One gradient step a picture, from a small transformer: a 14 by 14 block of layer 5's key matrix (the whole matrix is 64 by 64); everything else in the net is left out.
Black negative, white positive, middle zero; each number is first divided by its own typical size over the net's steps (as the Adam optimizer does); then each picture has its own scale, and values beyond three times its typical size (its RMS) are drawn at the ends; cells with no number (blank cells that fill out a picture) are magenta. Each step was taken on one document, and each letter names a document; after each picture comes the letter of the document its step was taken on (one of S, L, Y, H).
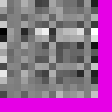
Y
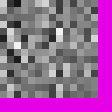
Y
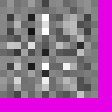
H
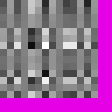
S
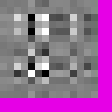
H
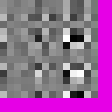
H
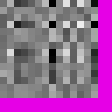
Y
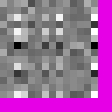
H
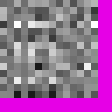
H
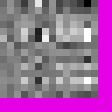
S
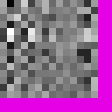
Y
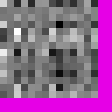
Y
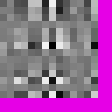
S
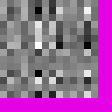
S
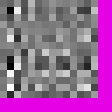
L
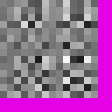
L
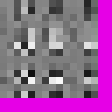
S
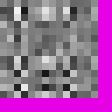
L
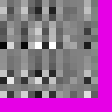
S
